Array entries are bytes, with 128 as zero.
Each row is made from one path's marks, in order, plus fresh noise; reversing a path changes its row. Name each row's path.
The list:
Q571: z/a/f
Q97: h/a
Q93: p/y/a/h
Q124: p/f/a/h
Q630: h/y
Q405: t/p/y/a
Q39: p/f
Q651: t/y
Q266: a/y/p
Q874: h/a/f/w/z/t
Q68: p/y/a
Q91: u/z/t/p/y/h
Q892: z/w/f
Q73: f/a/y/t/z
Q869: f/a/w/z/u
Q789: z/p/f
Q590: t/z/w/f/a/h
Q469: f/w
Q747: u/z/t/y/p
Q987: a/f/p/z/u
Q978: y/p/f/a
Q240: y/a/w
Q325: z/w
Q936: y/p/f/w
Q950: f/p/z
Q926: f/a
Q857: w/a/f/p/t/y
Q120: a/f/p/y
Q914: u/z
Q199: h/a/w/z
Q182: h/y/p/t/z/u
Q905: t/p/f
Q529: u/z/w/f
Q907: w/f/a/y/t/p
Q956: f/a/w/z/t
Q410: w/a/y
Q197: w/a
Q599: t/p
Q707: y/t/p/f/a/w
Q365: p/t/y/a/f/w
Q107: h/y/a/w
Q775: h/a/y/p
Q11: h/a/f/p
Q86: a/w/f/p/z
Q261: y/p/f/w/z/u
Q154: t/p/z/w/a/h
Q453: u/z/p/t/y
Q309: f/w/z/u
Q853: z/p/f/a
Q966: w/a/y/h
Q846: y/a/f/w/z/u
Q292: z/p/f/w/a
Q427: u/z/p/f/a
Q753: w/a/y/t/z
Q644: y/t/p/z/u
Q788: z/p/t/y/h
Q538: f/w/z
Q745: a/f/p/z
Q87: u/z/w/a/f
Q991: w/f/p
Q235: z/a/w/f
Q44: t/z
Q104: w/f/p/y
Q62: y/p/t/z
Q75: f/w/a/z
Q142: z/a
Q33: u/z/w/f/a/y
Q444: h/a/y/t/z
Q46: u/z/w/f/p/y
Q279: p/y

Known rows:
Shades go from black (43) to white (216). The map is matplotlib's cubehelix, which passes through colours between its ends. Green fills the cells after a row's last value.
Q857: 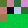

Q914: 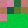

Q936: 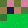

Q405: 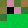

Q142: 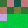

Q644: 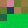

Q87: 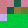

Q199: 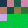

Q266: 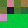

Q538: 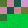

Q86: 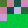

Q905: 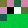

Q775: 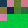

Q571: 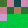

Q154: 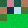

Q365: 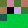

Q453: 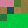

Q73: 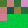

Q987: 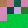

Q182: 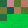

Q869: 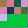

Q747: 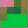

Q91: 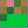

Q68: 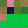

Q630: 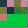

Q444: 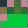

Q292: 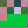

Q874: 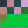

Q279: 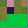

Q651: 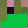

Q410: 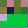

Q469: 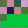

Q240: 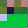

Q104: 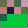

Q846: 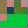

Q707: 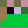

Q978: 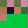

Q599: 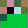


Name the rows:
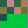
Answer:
Q788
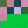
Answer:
Q745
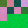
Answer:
Q956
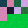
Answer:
Q11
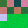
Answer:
Q235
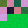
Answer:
Q926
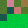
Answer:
Q62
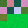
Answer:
Q950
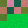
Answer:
Q44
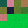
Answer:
Q93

